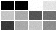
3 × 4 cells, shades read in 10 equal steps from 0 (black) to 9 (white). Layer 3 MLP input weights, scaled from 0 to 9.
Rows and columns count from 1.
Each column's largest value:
7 6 9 8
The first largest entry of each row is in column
3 1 3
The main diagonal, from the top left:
0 6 7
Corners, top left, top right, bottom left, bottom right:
0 8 2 5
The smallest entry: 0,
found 2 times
